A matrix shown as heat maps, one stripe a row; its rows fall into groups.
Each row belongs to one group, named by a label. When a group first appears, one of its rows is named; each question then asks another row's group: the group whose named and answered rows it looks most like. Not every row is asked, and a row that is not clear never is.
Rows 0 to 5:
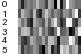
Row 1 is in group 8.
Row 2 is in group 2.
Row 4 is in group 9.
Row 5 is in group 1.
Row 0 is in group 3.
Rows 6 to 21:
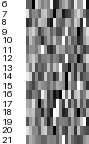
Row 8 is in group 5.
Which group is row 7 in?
3
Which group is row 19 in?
8
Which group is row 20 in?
3
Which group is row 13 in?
2
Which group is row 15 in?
9
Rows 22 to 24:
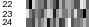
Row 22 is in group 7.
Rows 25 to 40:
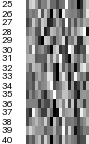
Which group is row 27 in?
5
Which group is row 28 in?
8
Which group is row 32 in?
7
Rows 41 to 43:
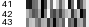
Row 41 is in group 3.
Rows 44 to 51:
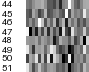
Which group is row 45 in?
5
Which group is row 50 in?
1
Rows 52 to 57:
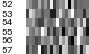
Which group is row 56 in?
2
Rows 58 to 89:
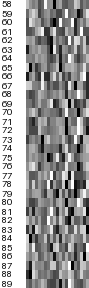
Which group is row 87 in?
7
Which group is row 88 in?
7
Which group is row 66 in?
8
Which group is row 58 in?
3
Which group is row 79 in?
7
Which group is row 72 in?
9
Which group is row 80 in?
9
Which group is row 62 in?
1
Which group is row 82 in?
2
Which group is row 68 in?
9
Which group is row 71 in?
9
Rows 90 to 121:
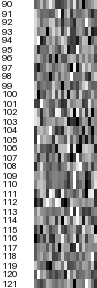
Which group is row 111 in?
8
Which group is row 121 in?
9
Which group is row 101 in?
7
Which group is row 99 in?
3
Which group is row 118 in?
8
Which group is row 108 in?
7
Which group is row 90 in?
5
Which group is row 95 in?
1
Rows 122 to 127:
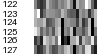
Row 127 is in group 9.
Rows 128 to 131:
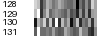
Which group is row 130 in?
1
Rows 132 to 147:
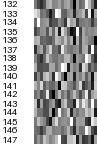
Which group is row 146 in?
9
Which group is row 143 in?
1
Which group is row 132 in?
9
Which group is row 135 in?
1
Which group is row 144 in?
8
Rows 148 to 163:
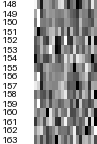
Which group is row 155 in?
9
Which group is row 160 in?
8
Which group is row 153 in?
5
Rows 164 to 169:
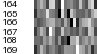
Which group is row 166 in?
3
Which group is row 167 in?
8
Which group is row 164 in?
8
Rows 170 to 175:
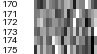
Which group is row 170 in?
9
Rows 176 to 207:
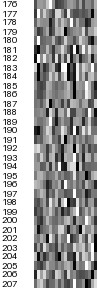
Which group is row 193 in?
5
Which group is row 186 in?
9
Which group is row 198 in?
1
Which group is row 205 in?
9
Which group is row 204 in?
1
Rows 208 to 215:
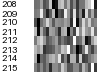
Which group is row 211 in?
1
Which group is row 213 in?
2
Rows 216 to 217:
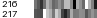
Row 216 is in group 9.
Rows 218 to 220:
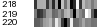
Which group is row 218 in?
1
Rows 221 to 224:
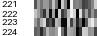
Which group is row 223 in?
7
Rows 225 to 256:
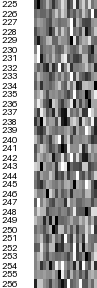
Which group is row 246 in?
3
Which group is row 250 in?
8
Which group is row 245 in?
9
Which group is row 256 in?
7
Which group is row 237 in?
7
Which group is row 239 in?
9
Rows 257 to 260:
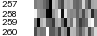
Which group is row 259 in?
7
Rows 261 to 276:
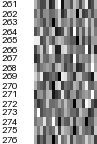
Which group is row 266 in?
5
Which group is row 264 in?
5
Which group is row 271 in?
8
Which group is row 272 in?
9
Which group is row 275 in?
2
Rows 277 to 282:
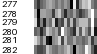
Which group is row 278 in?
7
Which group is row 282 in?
9
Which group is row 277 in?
3
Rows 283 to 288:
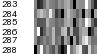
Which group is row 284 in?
5
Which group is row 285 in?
9
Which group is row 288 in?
7
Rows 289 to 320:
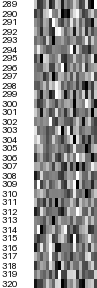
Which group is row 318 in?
8
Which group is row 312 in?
7
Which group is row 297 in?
8
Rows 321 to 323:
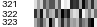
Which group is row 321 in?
2
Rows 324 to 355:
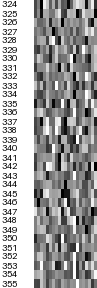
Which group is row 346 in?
1
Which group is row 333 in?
2
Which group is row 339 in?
1
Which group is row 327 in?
8
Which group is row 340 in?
3
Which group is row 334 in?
9
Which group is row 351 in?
1
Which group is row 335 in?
8
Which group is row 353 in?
5
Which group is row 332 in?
9
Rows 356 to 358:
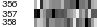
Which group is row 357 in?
7
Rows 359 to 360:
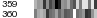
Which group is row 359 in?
1
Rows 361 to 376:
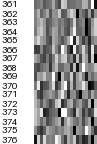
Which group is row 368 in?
3
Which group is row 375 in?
9
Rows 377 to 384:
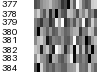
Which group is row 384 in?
7
